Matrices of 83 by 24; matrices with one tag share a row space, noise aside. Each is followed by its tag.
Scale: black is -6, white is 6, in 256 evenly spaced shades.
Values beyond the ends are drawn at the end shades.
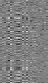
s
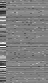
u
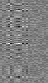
s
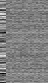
u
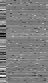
u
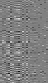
s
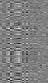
s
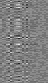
s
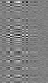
s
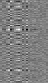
s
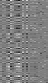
s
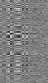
s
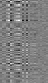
s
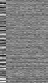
u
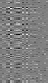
s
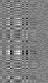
s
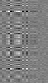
s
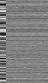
u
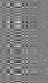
s
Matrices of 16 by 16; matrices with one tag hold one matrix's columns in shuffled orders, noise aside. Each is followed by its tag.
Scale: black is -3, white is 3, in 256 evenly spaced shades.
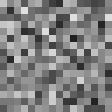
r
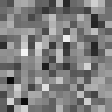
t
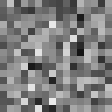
t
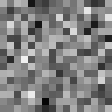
r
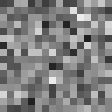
r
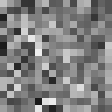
t
